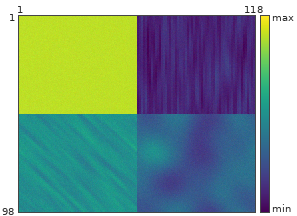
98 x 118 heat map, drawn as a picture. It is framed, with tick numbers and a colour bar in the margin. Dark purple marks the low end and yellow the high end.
The table splits into 2 rows of 2 panels. Panel 1,1: very high, flat. Panel 1,2: very low, streaked downward, faint in contrast. Panel 2,1: middling, slanting down to the right, faint in contrast. Panel 2,2: low, smooth.
